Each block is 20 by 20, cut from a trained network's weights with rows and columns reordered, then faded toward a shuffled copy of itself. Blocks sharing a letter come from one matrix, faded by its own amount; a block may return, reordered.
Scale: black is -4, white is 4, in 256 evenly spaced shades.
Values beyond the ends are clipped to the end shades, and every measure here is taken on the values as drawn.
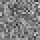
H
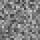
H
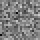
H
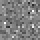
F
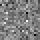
F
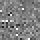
F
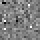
F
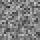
H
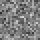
H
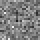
F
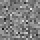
F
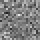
F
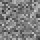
H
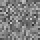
H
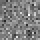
F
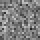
H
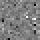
F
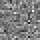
F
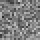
H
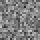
H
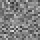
F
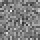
F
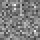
F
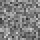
H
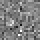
F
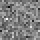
H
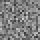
H
